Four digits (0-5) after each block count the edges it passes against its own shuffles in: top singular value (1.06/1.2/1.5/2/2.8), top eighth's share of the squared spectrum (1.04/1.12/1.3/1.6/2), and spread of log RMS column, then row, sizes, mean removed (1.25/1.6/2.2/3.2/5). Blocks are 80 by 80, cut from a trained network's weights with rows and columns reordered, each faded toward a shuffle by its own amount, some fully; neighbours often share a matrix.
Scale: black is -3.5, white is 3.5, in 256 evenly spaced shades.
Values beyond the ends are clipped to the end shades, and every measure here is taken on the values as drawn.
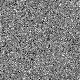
0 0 0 0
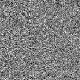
3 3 2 0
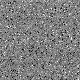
1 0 0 0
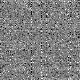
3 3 2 0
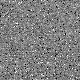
0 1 0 0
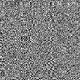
4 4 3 2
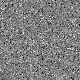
0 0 0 0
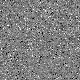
0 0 0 0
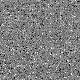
0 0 0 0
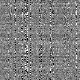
3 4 4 0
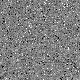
0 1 0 0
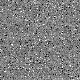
1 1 1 0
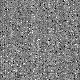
2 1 0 1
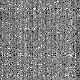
3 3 0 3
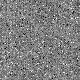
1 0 0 0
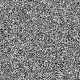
2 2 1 0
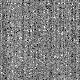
3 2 0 1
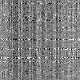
4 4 1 4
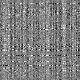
4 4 1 4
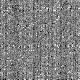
3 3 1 2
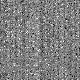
3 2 0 1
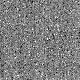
1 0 0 0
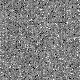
1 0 0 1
